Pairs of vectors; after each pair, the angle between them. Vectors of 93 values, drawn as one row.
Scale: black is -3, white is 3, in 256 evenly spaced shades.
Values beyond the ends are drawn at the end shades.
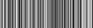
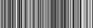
nearly parallel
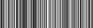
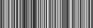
nearly parallel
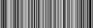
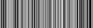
nearly parallel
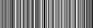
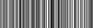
partly aligned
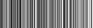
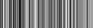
partly aligned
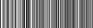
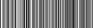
nearly parallel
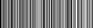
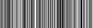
orthogonal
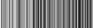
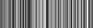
partly opposed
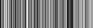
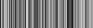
nearly parallel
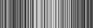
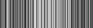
nearly parallel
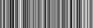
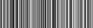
partly aligned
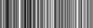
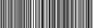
orthogonal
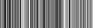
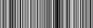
partly aligned
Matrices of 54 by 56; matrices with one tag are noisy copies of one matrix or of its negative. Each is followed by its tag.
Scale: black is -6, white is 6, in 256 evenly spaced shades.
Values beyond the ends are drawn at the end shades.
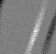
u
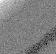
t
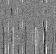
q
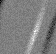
u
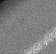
t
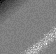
t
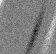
u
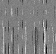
q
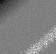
t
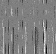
q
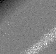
t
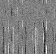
q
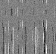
q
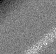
t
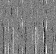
q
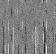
q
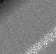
t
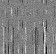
q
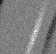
u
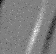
u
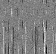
q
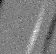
u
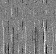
q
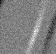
u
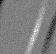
u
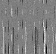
q
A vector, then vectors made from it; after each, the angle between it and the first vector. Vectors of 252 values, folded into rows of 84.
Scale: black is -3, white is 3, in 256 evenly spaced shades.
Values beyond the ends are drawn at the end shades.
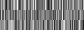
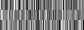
partly aligned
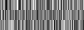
nearly parallel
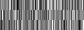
partly opposed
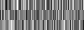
nearly parallel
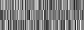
orthogonal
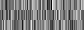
partly aligned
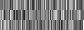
orthogonal
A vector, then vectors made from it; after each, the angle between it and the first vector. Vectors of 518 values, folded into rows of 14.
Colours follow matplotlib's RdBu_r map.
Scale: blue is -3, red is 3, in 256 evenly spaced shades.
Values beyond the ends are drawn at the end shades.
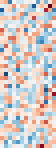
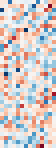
nearly parallel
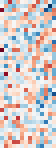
nearly opposite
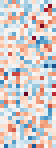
partly aligned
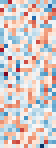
nearly opposite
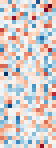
nearly parallel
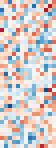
nearly parallel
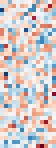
nearly parallel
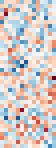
orthogonal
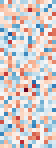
partly opposed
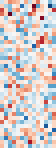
partly opposed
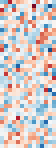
nearly opposite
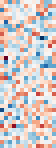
partly aligned
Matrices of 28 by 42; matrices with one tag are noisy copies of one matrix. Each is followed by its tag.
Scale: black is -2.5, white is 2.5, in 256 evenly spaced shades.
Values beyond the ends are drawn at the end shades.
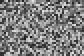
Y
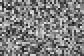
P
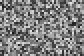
P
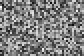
P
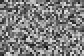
Y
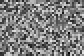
Y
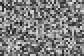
P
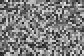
Y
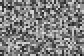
P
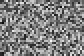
Y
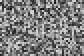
P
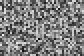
P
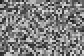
Y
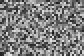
Y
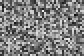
P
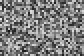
P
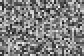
P
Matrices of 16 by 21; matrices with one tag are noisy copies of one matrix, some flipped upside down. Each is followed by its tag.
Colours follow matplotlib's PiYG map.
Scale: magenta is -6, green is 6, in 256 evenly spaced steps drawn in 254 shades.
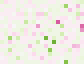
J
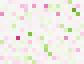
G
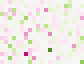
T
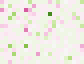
T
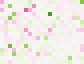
T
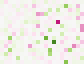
J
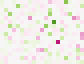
J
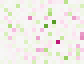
J
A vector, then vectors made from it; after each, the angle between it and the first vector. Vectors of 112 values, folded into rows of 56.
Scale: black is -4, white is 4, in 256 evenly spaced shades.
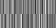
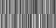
partly aligned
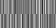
nearly parallel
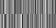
nearly parallel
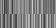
partly opposed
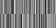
nearly opposite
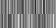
orthogonal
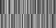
partly aligned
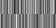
orthogonal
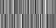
nearly parallel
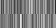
partly aligned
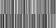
partly opposed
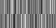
partly aligned
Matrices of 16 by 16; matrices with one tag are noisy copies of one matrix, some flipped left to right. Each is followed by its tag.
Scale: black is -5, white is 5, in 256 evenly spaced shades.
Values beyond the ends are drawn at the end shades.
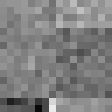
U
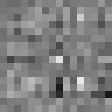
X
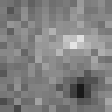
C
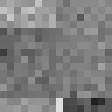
U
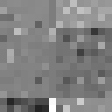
U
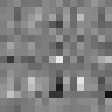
X
